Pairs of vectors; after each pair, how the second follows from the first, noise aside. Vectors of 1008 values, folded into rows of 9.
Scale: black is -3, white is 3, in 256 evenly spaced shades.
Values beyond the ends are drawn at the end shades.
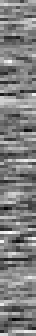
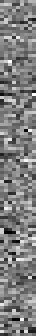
sign-scrambled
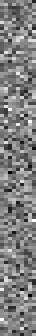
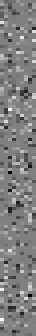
partly zeroed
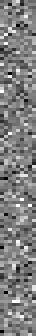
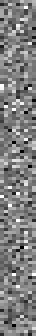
shuffled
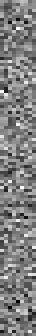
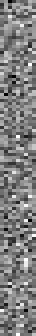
shuffled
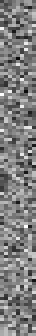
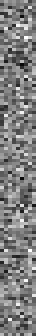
shuffled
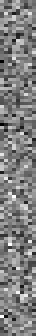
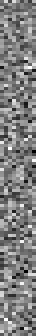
shuffled
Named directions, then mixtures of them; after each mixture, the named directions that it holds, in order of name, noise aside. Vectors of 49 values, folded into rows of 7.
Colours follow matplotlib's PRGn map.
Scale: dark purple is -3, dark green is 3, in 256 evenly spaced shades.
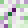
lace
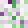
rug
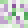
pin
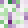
lace, pin, rug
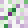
lace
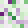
rug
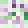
pin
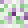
pin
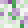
pin, rug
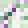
lace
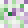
lace, pin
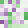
lace, pin, rug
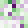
pin, rug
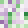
lace, pin, rug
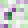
lace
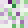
rug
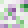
lace, pin, rug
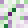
lace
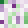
lace, pin
